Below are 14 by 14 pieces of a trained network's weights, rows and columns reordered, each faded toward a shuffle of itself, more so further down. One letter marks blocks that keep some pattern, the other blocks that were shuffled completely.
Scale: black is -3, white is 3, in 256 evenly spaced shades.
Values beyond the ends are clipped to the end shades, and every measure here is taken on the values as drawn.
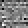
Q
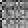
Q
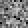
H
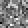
H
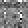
Q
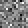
H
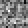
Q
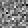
H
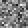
H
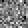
H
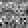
Q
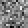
H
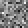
H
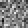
H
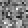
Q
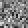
H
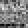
Q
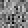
Q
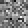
H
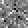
H
